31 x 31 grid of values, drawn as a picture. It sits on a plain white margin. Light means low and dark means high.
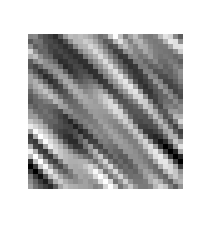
Mirror symmetry: none. Average level on the scale: 50%. Grain: diagonal, down to the right. Slope: none.
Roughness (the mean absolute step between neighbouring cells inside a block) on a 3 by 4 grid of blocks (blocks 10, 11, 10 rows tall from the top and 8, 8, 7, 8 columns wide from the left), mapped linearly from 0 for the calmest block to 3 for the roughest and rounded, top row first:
1 1 1 0
1 0 1 1
3 1 1 2
